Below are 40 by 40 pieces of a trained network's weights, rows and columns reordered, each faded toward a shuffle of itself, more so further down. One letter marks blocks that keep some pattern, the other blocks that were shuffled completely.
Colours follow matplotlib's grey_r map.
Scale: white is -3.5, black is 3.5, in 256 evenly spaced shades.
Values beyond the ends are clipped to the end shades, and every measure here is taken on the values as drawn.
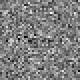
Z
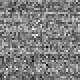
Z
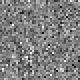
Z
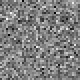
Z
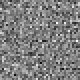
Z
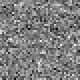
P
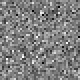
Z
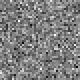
P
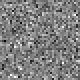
P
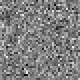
Z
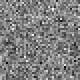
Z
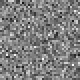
P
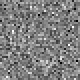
P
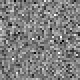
P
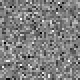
P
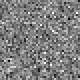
Z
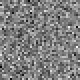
P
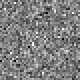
P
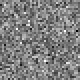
P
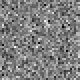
Z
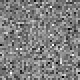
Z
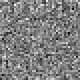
Z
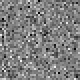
Z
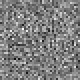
Z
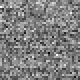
Z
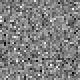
P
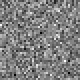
P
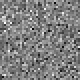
P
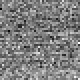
Z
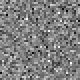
P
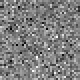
Z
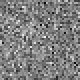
P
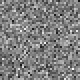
P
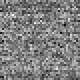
Z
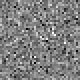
P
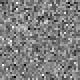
P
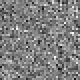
Z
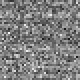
Z
